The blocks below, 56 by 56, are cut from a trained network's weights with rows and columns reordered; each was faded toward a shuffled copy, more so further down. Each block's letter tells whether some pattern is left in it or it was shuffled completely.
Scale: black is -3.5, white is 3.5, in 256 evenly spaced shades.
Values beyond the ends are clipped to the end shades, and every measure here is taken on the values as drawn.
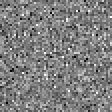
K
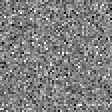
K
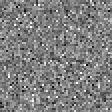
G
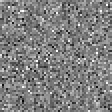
K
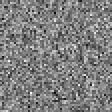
K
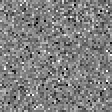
G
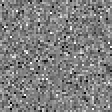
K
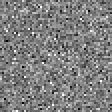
G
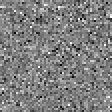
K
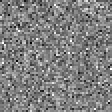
K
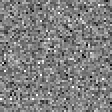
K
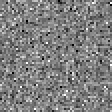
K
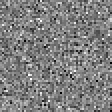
G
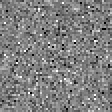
G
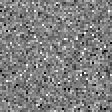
G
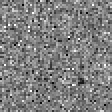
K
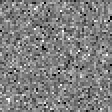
G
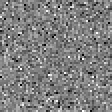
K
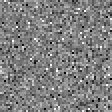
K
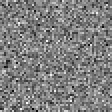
G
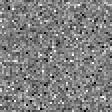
G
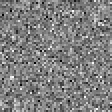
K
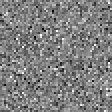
G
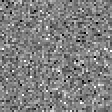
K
